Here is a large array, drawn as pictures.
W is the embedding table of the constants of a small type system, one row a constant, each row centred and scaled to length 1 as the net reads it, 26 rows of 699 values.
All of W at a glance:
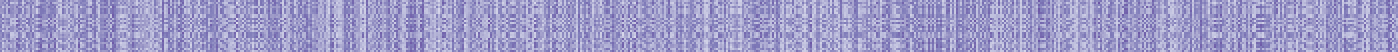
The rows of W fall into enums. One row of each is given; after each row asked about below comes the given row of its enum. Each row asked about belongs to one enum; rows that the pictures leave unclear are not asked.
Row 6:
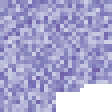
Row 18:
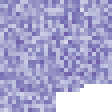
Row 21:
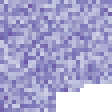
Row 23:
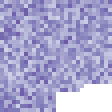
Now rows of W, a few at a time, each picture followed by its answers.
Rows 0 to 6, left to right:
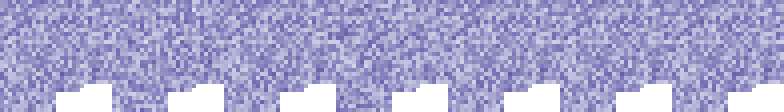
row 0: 6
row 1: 18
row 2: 6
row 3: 21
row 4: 6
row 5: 6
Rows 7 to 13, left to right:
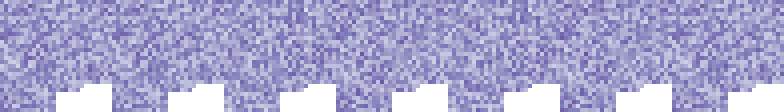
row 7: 21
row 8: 21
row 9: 18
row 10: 23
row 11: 18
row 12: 23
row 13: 21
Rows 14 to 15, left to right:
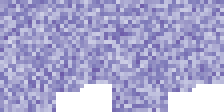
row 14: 6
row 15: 21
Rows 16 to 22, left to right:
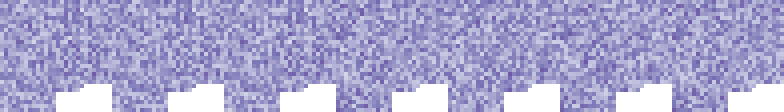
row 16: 18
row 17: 18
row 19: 23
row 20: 6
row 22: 23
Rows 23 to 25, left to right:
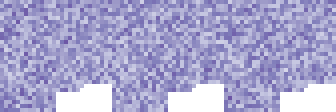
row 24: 6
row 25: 21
